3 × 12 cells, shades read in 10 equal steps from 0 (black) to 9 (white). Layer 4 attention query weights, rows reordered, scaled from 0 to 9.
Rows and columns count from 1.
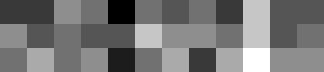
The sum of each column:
11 11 13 12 4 15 14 11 12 23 11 12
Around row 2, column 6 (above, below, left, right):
4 4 3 5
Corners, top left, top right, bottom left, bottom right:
2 3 4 5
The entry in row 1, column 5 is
0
